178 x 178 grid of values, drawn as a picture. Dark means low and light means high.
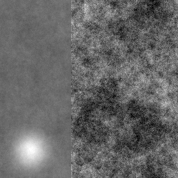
A single bump stands in the bottom left. The left part is calmer, up to a seam about 40% of the way across. No lone cell stands out from its neighbours. The bottom left is the ninth with the highest average. Neither half mirrors the other.
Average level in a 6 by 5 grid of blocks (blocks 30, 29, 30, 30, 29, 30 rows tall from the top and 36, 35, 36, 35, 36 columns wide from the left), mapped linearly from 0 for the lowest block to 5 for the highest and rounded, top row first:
22310 / 22212 / 22223 / 22002 / 43000 / 54211
